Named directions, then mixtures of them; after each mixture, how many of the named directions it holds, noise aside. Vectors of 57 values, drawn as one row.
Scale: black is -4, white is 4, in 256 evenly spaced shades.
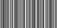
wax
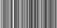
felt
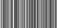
two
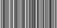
two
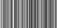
one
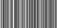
two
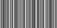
one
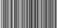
one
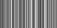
two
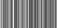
one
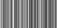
one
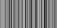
two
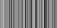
two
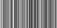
one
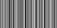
one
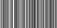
two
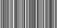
two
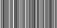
two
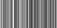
one
